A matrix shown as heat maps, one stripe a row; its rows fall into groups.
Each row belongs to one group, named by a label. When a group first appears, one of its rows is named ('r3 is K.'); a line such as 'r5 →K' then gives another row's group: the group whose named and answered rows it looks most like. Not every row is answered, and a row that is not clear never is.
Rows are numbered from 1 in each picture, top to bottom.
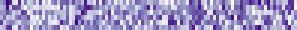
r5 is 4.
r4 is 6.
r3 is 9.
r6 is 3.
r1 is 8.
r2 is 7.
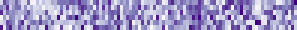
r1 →6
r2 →7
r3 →4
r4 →6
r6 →4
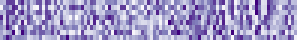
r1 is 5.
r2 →6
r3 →5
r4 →4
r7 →9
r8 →8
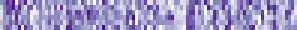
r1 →8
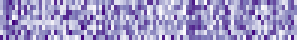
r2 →9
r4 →8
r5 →7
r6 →9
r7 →3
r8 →4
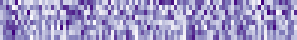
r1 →7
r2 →8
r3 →6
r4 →3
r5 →8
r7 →9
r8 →3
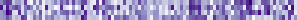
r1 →8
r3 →8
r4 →9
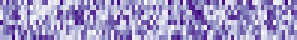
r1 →4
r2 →7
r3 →6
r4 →6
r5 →4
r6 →5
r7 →9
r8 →9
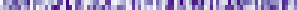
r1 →6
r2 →6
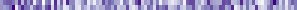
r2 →5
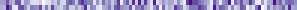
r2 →9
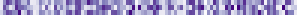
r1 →3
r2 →6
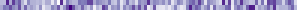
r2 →8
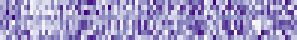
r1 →7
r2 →6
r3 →7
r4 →5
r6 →7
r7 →6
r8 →3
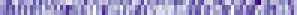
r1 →9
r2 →8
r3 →8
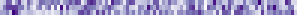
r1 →3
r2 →5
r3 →7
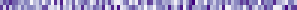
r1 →5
